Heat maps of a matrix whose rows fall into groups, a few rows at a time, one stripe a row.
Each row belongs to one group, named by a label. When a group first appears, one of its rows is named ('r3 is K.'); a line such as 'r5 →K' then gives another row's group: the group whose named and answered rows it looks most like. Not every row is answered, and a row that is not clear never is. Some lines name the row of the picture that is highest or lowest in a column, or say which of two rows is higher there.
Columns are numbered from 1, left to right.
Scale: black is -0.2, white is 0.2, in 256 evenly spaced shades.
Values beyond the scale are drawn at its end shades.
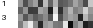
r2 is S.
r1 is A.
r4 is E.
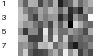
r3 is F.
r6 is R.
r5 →A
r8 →R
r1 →A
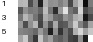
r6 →F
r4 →A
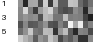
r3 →E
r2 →F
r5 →E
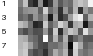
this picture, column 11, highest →5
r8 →R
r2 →A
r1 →S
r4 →R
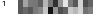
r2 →S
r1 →E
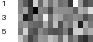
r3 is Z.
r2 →S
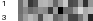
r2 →S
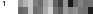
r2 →E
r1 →E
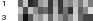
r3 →Z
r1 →S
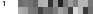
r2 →R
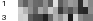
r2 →F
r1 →A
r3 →R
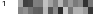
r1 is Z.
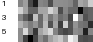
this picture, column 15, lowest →4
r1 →S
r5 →F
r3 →Z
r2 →F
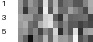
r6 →Z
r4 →F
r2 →A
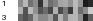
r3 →Z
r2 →A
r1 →R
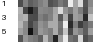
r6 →E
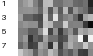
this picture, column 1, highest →8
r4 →E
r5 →S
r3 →A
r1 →E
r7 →S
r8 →F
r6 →S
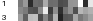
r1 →S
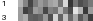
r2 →Z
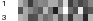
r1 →F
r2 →E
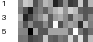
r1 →E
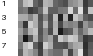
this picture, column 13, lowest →4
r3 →R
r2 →S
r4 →A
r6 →Z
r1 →E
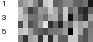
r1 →E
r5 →R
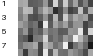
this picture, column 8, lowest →2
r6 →Z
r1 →R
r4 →R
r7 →E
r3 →R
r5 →S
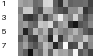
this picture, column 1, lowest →6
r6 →S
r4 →F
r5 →Z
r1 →E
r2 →E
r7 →E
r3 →Z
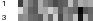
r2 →F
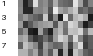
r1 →Z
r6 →R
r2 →Z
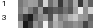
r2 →S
